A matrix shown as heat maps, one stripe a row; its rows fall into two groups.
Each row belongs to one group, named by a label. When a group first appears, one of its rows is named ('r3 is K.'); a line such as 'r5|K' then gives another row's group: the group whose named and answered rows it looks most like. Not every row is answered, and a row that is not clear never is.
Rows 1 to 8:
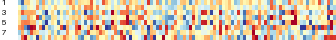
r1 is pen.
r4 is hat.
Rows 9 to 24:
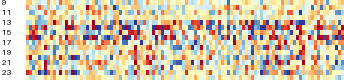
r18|hat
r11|hat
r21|hat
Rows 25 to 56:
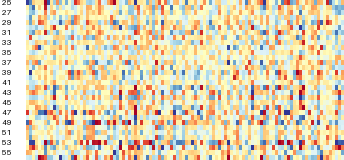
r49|pen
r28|pen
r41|hat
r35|hat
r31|hat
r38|hat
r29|pen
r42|hat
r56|pen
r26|hat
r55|pen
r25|pen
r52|pen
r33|hat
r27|hat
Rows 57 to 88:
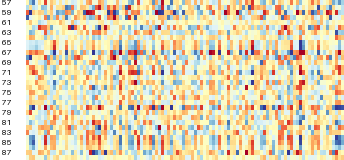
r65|hat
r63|hat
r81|hat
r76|pen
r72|pen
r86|hat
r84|hat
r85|hat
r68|pen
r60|pen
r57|hat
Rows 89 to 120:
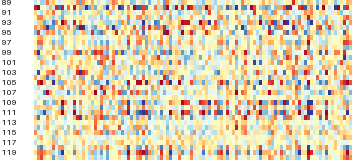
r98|hat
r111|hat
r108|hat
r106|hat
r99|pen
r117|pen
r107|pen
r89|pen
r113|pen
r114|pen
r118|hat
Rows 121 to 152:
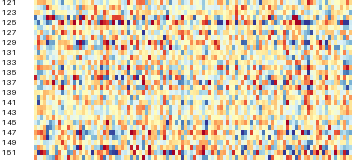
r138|hat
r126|hat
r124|pen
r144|hat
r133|hat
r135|hat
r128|pen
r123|pen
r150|pen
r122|pen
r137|hat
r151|pen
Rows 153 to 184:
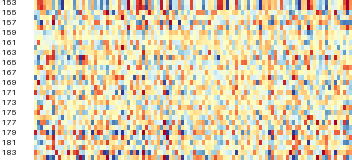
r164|pen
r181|hat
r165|pen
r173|hat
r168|pen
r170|pen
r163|hat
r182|pen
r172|pen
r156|pen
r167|pen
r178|hat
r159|hat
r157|hat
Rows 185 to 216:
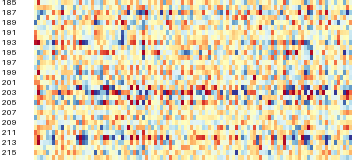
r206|hat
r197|pen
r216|hat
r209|pen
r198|pen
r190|hat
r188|pen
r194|hat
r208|pen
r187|hat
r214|hat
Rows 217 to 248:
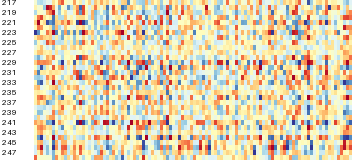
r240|pen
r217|hat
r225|pen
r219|pen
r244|hat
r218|pen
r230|hat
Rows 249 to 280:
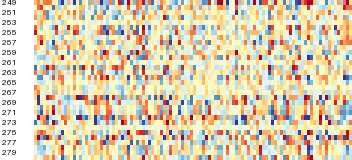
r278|hat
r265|hat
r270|hat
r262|pen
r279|hat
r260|hat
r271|hat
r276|pen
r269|pen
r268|pen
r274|pen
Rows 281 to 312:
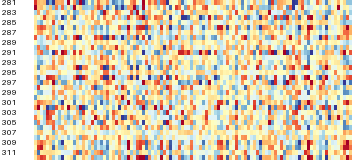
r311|pen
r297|hat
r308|pen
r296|pen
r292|hat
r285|hat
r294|pen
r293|hat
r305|pen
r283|pen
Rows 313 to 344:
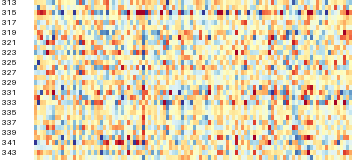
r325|pen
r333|pen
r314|pen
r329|pen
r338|pen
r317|pen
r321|pen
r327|pen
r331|hat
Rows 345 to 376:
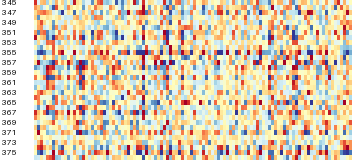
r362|pen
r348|pen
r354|hat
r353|pen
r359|pen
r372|pen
